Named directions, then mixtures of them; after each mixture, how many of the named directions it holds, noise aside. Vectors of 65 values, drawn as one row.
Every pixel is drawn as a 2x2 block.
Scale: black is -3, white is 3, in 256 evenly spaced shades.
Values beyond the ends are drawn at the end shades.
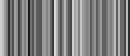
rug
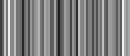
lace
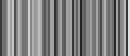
one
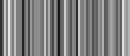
one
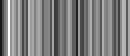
two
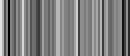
two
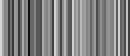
one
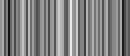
one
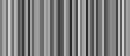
two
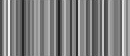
one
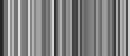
one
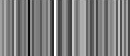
two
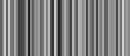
two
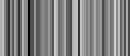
one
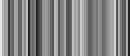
one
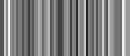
one
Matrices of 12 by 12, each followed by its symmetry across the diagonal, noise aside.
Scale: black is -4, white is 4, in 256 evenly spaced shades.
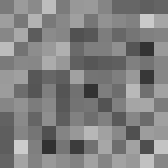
symmetric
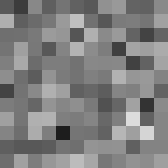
neither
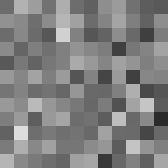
neither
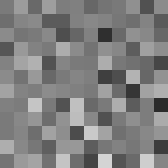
antisymmetric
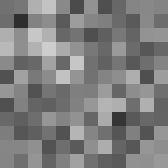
symmetric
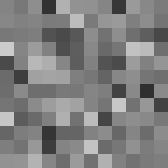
antisymmetric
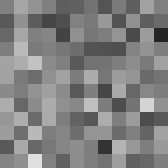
antisymmetric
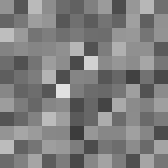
symmetric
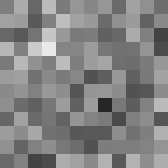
symmetric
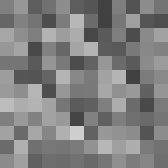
antisymmetric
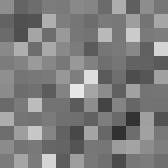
symmetric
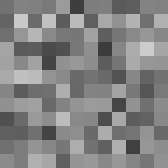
neither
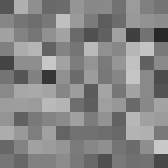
neither
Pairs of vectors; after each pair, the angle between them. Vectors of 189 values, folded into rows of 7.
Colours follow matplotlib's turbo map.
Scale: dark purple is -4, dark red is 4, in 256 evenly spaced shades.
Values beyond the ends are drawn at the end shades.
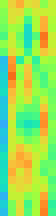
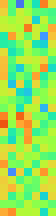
partly opposed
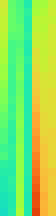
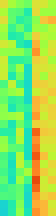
nearly parallel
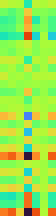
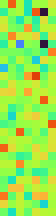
orthogonal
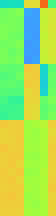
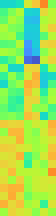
nearly parallel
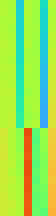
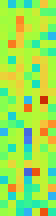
partly opposed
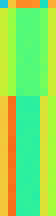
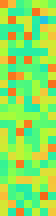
orthogonal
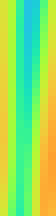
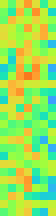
partly opposed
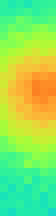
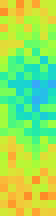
nearly opposite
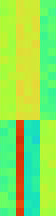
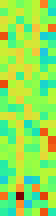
partly aligned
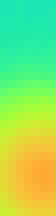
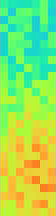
nearly parallel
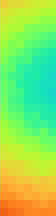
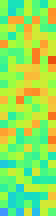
partly opposed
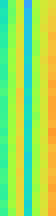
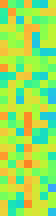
partly opposed
